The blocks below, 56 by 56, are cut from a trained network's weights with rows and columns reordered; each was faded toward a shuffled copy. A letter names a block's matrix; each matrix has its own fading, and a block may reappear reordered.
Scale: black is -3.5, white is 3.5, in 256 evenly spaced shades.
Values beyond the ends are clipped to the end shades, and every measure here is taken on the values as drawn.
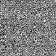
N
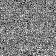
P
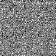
N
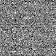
N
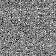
P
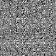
N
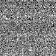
N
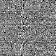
N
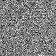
P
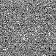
P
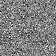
P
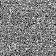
P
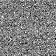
P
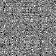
N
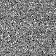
P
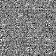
N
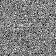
P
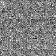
N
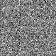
P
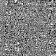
N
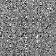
N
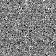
P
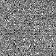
N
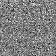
P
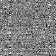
N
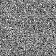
P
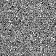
P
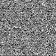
P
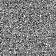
P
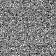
P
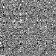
N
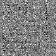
N
